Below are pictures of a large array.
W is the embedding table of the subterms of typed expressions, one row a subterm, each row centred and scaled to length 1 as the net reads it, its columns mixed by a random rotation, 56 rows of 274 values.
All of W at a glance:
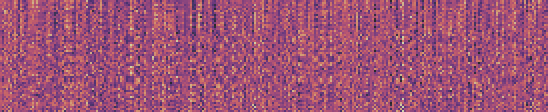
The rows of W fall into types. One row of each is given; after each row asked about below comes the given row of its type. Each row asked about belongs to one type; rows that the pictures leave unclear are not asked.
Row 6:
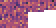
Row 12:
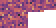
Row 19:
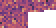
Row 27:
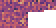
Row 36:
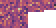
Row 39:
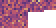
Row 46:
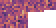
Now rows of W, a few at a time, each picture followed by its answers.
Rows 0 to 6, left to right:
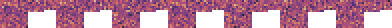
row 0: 19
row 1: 19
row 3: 19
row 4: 12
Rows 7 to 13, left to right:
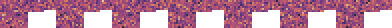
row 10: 12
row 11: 6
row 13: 12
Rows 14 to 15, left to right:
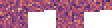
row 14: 36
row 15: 6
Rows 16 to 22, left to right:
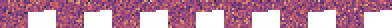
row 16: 39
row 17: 27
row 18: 39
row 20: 27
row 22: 36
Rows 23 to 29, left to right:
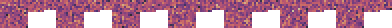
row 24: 6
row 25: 12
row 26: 6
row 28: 36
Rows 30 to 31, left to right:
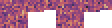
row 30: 46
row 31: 6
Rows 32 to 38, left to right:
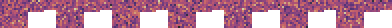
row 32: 39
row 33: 36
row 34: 46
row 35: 12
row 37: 19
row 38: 27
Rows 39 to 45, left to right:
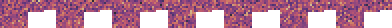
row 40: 39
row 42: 46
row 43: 12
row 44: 36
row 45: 19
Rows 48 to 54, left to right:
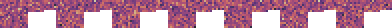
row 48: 36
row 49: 46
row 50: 46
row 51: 19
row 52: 19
